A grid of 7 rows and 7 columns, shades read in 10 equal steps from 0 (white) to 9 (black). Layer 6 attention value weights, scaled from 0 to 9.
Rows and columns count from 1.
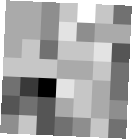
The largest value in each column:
6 7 9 5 4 3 6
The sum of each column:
26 24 36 17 17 16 33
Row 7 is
4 2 6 5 4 2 5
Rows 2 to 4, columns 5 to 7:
4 3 3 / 2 1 6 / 3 2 5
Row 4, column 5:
3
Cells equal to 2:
13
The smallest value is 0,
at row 1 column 5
